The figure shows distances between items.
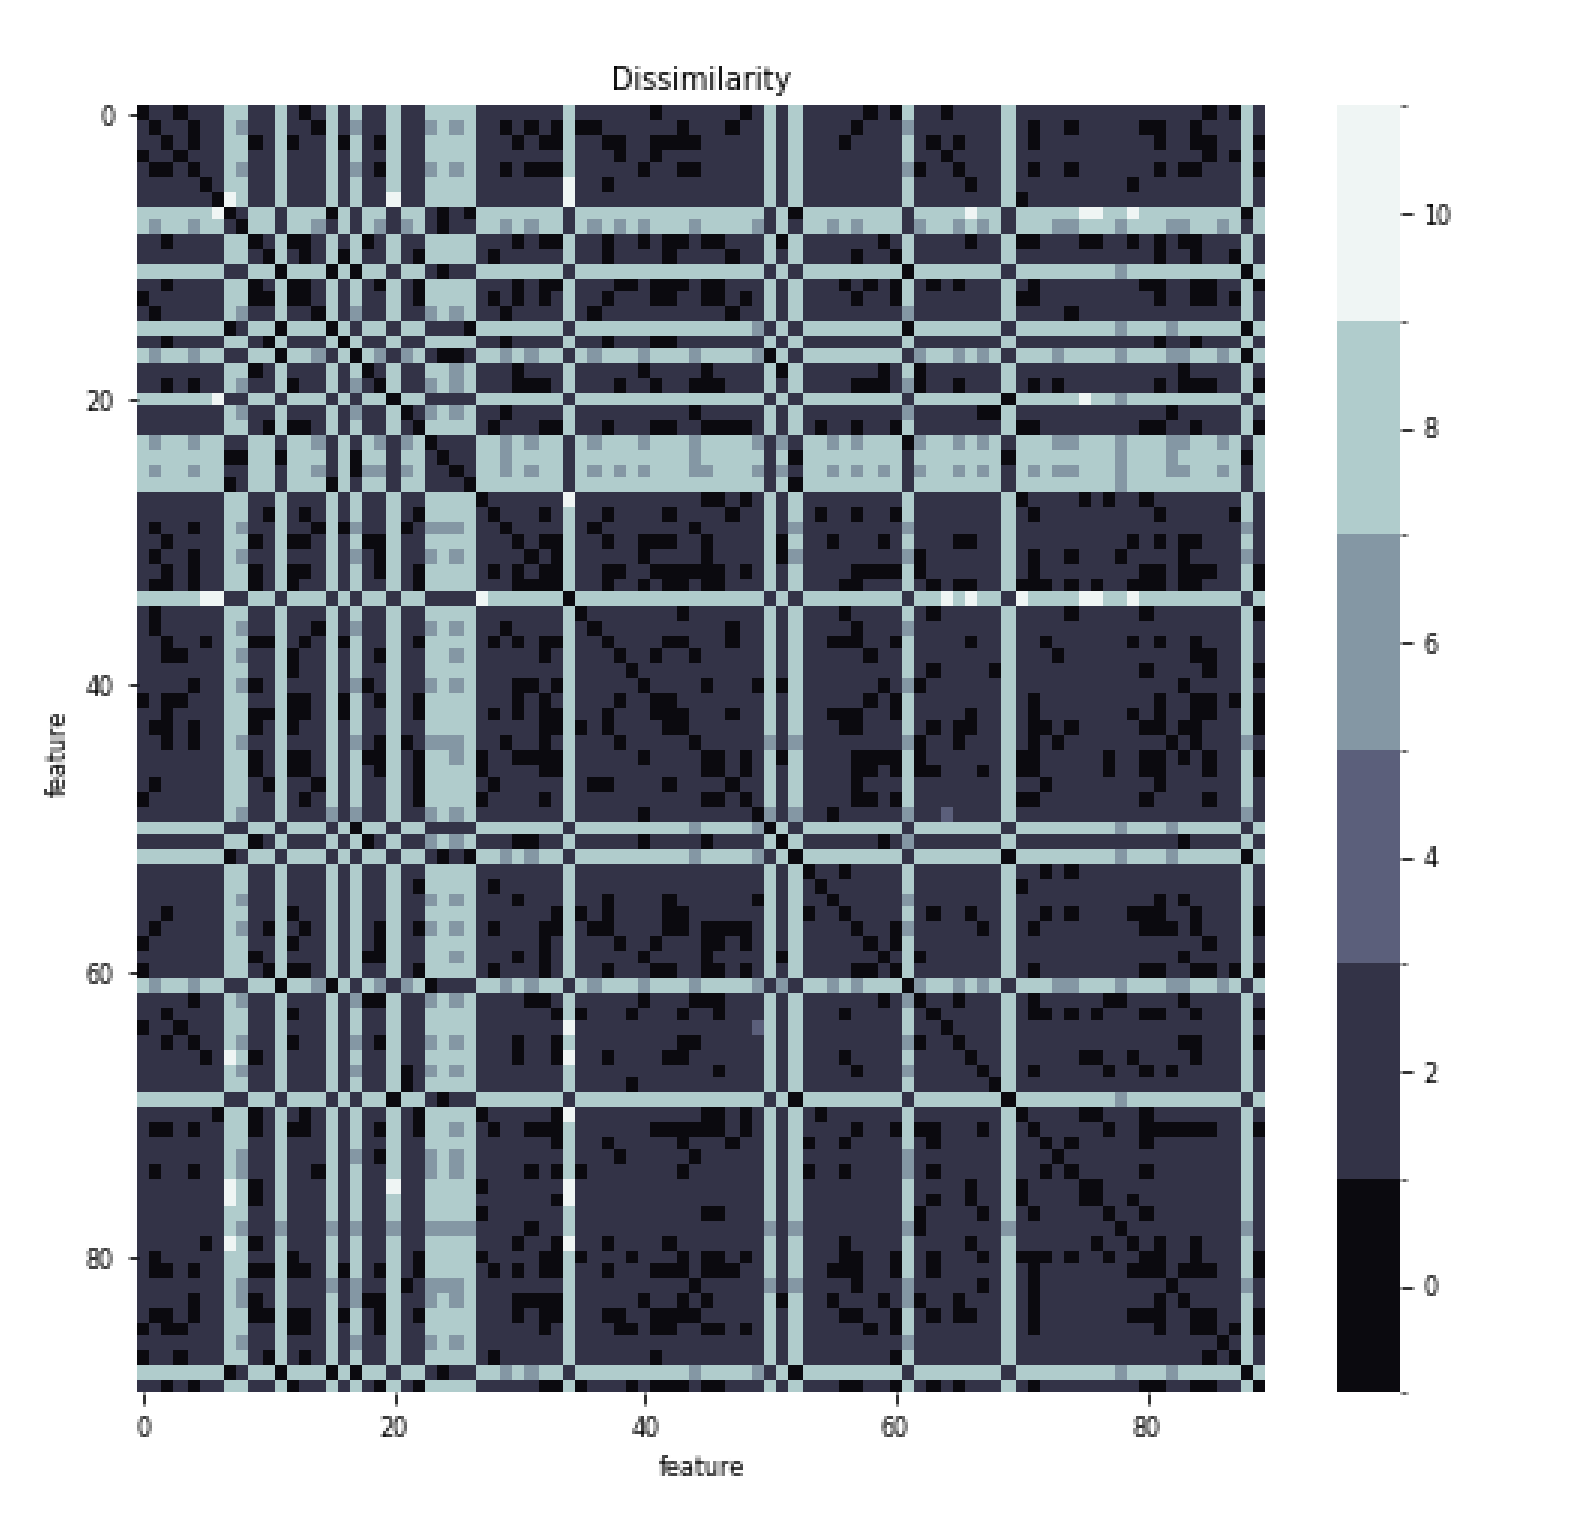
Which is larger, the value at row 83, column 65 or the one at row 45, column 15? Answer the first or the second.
the second
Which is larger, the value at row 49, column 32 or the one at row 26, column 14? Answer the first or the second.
the second
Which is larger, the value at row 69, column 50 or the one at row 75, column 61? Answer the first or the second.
the second
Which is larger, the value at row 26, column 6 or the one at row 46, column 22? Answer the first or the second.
the first
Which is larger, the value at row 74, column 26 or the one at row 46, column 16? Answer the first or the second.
the first
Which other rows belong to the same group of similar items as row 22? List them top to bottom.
0, 1, 2, 3, 4, 5, 6, 9, 10, 12, 13, 14, 16, 18, 19, 21, 27, 28, 29, 30, 31, 32, 33, 35, 36, 37, 38, 39, 40, 41, 42, 43, 44, 45, 46, 47, 48, 49, 51, 53, 54, 55, 56, 57, 58, 59, 60, 62, 63, 64, 65, 66, 67, 68, 70, 71, 72, 73, 74, 75, 76, 77, 78, 79, 80, 81, 82, 83, 84, 85, 86, 87, 89
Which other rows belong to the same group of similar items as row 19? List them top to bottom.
0, 1, 2, 3, 4, 5, 6, 9, 10, 12, 13, 14, 16, 18, 21, 22, 27, 28, 29, 30, 31, 32, 33, 35, 36, 37, 38, 39, 40, 41, 42, 43, 44, 45, 46, 47, 48, 49, 51, 53, 54, 55, 56, 57, 58, 59, 60, 62, 63, 64, 65, 66, 67, 68, 70, 71, 72, 73, 74, 75, 76, 77, 78, 79, 80, 81, 82, 83, 84, 85, 86, 87, 89
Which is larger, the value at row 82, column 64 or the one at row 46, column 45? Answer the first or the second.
the first
